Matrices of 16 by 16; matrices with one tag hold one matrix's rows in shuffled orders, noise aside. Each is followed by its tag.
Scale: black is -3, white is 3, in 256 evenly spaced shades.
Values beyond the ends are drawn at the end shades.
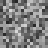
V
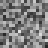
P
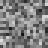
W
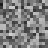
V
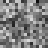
W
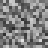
P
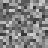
P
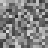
V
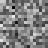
W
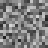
V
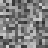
W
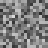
V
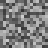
P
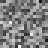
P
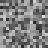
W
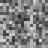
W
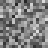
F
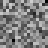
V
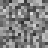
P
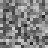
F
